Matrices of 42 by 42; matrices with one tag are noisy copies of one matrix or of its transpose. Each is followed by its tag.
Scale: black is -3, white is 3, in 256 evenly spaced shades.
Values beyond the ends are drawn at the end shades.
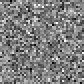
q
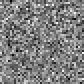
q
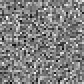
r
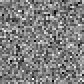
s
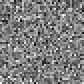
r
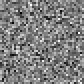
s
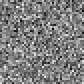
r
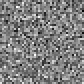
r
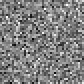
r
